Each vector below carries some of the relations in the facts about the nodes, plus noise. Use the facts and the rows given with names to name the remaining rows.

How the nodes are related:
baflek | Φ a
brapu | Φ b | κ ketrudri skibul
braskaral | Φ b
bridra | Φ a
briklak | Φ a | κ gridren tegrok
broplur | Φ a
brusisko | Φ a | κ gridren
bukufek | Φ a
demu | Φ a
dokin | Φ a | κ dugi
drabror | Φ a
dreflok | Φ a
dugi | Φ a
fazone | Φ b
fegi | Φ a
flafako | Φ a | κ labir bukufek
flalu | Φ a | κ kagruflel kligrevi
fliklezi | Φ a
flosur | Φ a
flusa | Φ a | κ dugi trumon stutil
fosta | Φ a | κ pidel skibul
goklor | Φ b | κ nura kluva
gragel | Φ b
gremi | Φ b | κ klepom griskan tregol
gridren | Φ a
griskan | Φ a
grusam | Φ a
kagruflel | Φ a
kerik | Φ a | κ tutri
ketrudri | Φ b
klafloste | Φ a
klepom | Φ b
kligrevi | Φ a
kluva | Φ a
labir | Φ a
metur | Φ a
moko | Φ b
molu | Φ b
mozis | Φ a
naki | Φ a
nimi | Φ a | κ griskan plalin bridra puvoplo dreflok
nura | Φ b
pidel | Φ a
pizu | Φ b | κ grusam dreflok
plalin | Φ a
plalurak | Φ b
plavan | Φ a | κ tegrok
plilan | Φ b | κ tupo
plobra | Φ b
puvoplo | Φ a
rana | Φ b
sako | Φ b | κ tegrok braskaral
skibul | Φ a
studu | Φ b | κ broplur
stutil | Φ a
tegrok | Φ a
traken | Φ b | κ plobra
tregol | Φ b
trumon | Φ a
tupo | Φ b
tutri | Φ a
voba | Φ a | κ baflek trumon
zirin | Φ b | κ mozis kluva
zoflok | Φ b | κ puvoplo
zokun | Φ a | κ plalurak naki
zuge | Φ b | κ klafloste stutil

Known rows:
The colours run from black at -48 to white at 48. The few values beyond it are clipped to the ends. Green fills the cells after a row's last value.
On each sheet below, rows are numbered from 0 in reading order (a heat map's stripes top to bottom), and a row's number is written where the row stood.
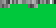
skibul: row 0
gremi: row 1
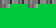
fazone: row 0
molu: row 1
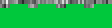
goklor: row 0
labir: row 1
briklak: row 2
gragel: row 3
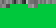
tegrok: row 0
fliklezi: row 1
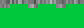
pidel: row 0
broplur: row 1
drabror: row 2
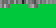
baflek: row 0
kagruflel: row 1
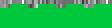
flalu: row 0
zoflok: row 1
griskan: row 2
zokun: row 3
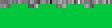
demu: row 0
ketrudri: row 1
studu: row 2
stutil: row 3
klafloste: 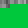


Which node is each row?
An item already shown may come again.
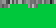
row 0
skibul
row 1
baflek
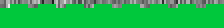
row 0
pizu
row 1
plavan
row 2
voba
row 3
plalurak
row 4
naki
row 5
dugi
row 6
skibul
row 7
pidel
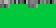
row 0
sako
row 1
braskaral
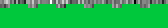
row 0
sako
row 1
kerik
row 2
briklak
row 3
mozis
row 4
trumon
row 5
braskaral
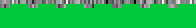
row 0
zuge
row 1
puvoplo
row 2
fosta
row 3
kluva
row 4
nura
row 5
nimi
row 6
flafako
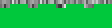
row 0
zuge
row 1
zuge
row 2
brapu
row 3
flusa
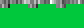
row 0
gridren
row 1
brusisko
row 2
tutri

